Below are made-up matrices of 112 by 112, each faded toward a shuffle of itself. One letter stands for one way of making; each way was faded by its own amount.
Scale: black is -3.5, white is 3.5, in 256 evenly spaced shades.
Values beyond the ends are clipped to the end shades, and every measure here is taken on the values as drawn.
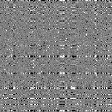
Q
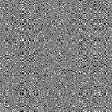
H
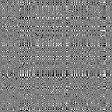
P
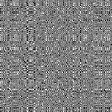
H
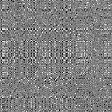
H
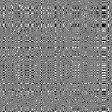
P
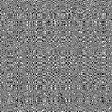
H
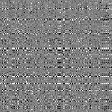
Q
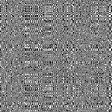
H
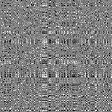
H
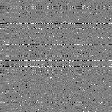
Q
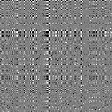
P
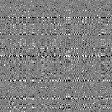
Q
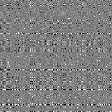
Q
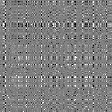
P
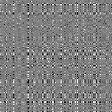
P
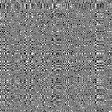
H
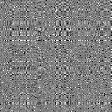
H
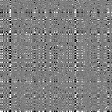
P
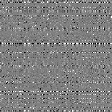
Q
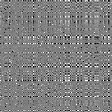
P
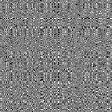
H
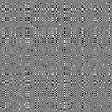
P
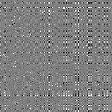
P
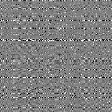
Q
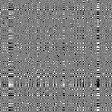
P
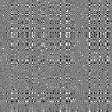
P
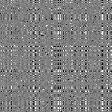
P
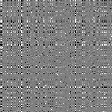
P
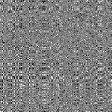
H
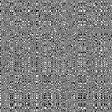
H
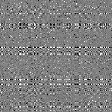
Q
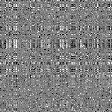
H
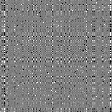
P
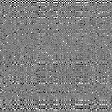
Q
